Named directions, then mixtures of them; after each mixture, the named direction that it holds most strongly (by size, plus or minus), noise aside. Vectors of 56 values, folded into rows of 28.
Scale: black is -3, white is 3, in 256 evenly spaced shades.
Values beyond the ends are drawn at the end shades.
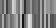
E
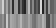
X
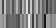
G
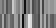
E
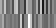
G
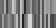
E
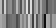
G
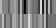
X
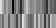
E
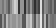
E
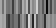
G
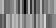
X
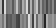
G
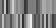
E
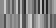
X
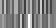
G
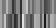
E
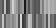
E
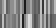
E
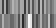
E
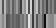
G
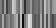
E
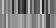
X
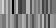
X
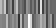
X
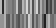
G
